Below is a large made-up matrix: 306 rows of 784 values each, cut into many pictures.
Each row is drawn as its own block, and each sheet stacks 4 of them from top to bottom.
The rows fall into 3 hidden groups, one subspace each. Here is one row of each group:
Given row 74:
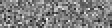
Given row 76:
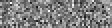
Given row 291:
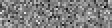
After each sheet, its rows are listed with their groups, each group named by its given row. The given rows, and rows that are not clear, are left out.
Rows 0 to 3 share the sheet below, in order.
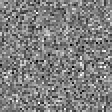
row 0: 74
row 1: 291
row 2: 291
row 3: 74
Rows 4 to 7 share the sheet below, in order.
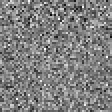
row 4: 291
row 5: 74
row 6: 291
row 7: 291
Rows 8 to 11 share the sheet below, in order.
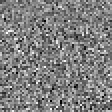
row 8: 74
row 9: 291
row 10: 74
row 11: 76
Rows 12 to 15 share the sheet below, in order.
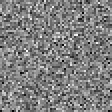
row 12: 291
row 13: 76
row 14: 76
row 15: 76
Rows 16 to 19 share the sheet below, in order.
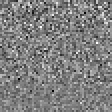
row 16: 74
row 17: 76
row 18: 291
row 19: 291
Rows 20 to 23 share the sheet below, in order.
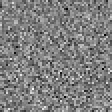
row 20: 291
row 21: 291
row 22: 76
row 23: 76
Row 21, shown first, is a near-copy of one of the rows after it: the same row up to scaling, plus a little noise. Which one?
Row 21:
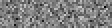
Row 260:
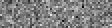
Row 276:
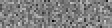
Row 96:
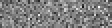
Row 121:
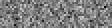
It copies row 121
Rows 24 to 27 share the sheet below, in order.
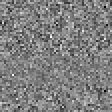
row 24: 76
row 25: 76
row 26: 291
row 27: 291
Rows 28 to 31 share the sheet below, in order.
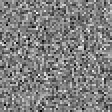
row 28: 74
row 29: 291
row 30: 74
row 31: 74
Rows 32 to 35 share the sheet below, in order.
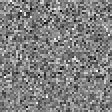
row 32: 76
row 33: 76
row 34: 74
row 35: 76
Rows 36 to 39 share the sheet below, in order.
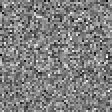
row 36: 291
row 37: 76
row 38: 291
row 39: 76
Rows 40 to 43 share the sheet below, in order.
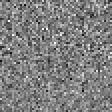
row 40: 291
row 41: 291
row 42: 291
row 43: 291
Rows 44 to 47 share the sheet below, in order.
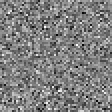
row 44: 76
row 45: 291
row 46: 291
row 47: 74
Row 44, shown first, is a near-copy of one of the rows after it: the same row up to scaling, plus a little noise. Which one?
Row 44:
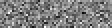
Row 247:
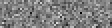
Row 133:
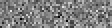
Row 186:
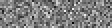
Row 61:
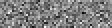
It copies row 61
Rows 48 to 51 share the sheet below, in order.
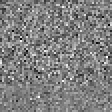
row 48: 76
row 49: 76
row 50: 291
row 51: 74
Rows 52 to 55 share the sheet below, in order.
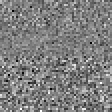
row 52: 74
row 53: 74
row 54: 74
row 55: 74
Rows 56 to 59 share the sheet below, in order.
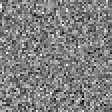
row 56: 291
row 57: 74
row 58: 76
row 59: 291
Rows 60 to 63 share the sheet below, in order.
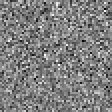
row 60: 74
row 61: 76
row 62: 74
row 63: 76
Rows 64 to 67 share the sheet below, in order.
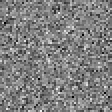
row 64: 76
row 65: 291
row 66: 291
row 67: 74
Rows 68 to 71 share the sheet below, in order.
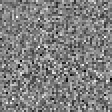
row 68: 74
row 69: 74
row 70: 76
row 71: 74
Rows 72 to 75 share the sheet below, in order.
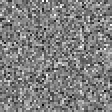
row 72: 291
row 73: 291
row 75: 291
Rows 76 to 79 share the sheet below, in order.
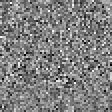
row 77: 76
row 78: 76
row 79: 76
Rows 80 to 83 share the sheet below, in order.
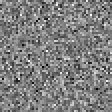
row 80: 74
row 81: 74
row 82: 76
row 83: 291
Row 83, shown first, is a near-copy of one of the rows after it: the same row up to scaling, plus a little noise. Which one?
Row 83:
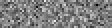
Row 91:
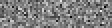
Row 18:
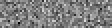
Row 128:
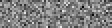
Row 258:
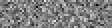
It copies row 258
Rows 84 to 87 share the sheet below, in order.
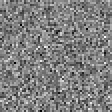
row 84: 74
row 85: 74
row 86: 291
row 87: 74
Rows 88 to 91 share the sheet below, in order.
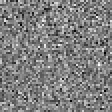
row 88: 74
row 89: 74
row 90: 291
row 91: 291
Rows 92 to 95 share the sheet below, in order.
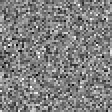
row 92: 74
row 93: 74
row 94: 74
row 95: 76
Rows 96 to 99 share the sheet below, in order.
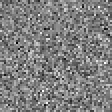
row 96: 291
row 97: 291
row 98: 291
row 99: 74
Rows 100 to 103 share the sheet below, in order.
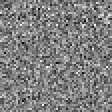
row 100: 74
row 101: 74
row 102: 291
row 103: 74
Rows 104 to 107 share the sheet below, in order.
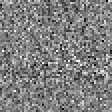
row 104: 291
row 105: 76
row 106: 74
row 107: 291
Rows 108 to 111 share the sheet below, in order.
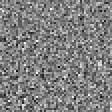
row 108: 291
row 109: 74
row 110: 291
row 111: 74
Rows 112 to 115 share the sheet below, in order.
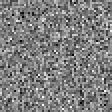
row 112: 74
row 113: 76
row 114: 74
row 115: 291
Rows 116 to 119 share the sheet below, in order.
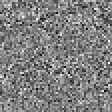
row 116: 74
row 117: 74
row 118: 76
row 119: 291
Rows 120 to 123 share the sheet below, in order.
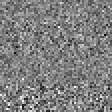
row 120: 76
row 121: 291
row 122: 74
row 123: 74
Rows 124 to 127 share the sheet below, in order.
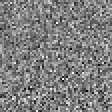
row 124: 76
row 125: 74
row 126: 291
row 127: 74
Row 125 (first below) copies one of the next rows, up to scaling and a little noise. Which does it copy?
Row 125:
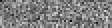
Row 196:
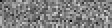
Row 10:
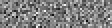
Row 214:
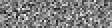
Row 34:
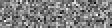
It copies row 196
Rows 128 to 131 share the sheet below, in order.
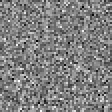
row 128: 291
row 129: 74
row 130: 76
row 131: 74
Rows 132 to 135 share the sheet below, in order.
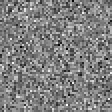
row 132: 76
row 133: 76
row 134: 291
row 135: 76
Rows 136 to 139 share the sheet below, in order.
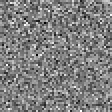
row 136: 76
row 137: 74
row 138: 76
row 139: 74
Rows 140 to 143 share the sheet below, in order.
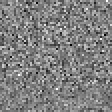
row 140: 76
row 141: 291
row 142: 76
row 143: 74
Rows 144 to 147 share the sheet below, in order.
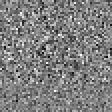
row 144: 74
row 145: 74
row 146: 291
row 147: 74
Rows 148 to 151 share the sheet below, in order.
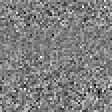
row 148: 291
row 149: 291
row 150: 76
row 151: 291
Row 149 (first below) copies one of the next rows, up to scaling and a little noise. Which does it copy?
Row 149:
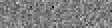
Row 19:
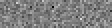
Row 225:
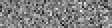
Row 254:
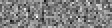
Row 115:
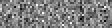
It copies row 19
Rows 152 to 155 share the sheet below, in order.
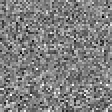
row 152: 76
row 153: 74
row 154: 74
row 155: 76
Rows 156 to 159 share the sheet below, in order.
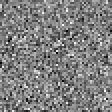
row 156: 291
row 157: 76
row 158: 291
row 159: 76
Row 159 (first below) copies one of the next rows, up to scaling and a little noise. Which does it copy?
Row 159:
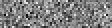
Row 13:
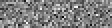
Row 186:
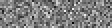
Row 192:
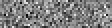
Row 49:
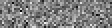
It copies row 192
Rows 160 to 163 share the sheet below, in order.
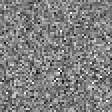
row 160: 291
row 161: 76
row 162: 76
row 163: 76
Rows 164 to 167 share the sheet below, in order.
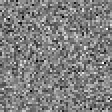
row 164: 74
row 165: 291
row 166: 291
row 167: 76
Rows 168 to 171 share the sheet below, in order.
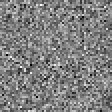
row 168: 291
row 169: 291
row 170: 76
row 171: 74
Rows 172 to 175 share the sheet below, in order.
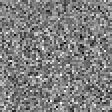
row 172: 291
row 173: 291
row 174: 76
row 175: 76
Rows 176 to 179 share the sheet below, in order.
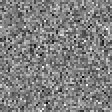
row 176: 76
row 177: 74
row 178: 76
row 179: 74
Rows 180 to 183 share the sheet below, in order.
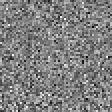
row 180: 76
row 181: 291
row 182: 291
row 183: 76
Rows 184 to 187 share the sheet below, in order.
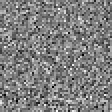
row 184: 74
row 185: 74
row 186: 76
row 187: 74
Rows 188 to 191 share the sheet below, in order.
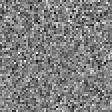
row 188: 291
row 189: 291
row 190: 291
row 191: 76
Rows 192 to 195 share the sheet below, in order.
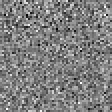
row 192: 76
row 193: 76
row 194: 74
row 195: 74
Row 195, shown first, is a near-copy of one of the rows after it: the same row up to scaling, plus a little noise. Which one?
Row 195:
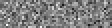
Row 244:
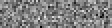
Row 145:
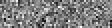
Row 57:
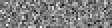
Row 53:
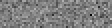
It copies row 57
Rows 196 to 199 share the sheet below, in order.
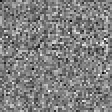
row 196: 74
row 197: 74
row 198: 76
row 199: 291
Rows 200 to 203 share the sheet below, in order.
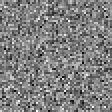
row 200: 74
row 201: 74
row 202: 291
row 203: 291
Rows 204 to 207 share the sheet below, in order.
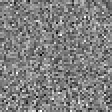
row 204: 76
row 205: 74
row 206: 74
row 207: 74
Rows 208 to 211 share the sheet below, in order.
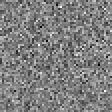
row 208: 74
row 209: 76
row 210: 291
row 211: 291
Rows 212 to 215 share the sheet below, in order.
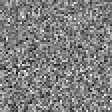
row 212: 74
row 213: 74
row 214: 74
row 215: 76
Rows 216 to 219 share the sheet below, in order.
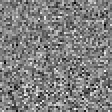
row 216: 74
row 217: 74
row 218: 291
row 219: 76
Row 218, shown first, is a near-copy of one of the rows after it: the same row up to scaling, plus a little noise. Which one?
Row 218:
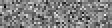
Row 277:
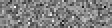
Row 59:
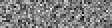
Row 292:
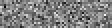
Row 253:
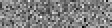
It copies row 292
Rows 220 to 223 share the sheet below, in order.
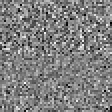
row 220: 76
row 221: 291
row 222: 76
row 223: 76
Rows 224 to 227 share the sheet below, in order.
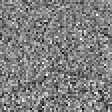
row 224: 76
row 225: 291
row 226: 74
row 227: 74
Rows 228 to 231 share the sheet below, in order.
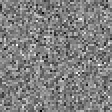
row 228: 291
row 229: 74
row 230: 291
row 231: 74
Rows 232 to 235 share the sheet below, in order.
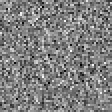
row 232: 74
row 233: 291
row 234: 291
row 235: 291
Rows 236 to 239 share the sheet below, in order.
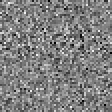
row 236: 291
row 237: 291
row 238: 74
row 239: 291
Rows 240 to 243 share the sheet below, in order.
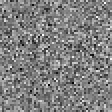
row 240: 74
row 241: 74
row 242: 76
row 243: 291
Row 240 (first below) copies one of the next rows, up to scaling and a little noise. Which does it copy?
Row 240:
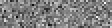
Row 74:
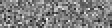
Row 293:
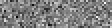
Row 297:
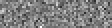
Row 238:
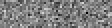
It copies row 293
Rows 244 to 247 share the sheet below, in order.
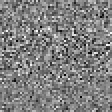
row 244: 74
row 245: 76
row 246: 76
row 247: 76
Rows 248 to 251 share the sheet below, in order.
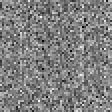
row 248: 291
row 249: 291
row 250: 291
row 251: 76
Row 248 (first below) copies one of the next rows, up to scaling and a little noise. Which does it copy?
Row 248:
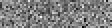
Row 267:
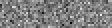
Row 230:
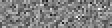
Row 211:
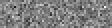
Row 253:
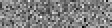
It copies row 253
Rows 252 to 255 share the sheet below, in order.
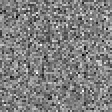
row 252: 74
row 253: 291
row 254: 291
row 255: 291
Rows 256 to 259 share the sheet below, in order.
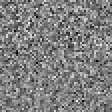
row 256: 291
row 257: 76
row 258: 291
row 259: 291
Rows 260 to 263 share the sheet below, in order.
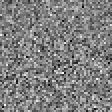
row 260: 291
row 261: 291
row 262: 76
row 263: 76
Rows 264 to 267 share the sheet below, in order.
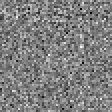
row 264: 74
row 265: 291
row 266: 291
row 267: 291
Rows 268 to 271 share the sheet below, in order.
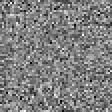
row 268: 76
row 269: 291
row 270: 76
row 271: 76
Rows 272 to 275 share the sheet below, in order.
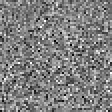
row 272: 74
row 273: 291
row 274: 76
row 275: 76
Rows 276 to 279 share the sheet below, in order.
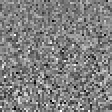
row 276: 291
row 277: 291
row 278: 74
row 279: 76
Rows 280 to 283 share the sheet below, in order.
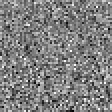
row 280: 76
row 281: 291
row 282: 74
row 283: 76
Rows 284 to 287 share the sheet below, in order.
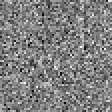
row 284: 291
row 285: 291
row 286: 76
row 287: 76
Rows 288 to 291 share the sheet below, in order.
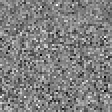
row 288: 74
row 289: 74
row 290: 291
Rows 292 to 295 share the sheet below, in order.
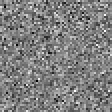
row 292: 291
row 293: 74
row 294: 291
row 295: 76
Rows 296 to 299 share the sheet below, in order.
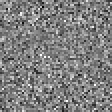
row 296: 74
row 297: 74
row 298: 291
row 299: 76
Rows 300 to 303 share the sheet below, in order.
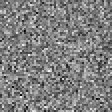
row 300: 74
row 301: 74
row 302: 291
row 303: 76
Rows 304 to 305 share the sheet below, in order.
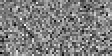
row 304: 76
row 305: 76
